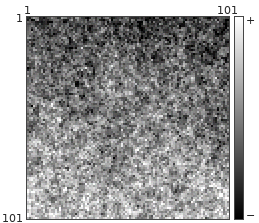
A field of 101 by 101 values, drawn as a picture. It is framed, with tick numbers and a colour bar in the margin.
Slope: up to the bottom. Histogram: bell-shaped. Stripes: none. Average level on the scale: 50%.
